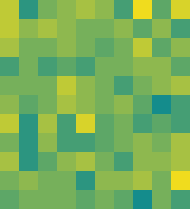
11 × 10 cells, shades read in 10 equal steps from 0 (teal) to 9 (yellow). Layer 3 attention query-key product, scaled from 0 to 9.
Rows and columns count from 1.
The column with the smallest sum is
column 2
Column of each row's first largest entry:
8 1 8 8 4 4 5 10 1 10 2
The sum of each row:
50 46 45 34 45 37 38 36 43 47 31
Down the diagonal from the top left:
7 5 4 3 5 4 4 5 5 9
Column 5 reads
6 4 4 2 5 5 8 2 6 1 3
